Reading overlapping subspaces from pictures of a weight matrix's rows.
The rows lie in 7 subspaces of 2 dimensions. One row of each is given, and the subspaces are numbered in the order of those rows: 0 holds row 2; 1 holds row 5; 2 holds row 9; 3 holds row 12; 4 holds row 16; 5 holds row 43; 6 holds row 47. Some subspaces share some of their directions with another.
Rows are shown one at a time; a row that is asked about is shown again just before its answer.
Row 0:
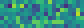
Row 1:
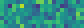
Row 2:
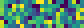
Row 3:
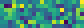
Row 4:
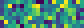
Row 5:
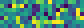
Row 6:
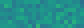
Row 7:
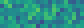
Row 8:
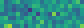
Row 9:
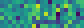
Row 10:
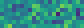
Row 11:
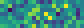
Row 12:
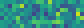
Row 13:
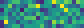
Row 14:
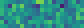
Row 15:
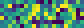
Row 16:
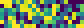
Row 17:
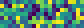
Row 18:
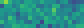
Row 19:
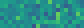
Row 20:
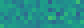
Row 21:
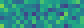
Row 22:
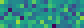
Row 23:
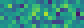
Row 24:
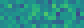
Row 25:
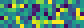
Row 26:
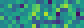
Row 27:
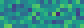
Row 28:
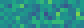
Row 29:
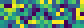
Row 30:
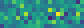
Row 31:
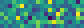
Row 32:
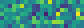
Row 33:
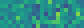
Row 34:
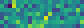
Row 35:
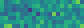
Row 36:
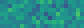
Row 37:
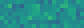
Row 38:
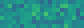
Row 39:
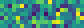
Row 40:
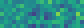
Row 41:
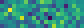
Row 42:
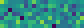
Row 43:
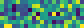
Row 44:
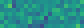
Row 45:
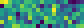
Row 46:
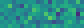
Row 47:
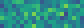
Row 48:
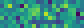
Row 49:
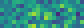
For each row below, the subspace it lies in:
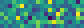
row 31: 6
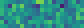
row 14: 0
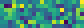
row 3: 2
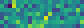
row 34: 1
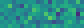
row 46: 6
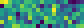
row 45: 4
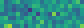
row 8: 5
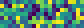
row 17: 4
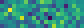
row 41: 3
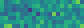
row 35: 5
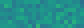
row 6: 2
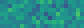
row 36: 3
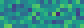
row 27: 5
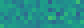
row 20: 6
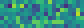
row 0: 1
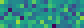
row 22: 3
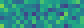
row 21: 6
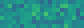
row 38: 6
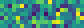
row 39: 3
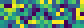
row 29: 2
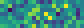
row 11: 3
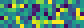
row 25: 1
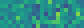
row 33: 2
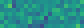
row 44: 1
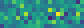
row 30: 6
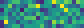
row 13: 0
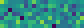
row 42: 3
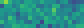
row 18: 4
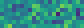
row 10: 5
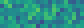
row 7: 4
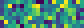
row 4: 0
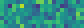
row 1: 0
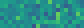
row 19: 2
